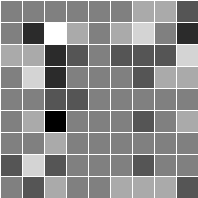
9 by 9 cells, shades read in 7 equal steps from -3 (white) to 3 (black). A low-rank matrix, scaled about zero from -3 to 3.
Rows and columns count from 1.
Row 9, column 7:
-1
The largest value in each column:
1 2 3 1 0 1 1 1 2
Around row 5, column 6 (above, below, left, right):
0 0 0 0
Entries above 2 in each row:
0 0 0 0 0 1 0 0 0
